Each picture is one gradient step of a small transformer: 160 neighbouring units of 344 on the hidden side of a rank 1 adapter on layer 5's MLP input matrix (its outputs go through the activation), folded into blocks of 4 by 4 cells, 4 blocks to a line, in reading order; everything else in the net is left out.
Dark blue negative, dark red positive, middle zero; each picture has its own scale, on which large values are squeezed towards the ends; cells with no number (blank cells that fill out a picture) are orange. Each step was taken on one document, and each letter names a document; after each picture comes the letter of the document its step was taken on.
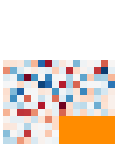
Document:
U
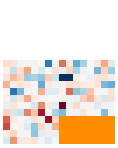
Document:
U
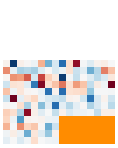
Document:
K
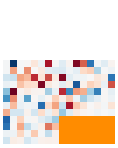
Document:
K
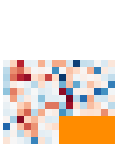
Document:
K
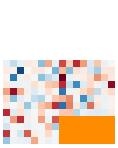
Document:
K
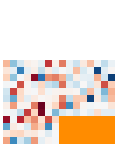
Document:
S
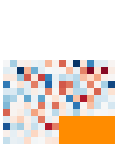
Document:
K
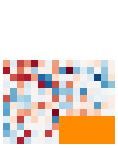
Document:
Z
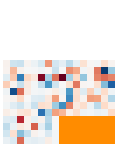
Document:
U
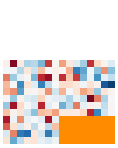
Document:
S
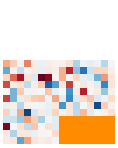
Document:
Z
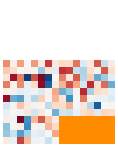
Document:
Z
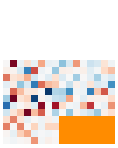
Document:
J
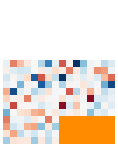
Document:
U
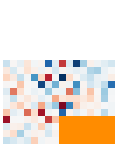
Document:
S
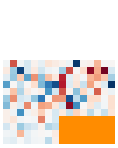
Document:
K
